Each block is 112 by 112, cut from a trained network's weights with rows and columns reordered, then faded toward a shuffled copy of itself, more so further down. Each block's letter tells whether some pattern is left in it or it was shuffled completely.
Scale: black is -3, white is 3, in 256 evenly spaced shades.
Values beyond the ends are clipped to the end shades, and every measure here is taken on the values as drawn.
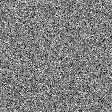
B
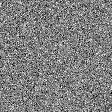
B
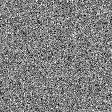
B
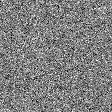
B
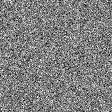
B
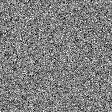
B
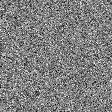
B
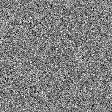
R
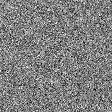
R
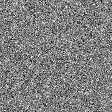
B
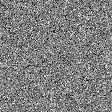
B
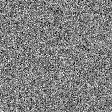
R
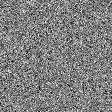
B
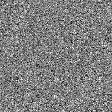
R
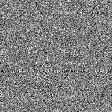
R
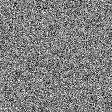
R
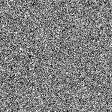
B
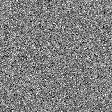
R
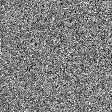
B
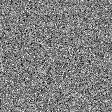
B
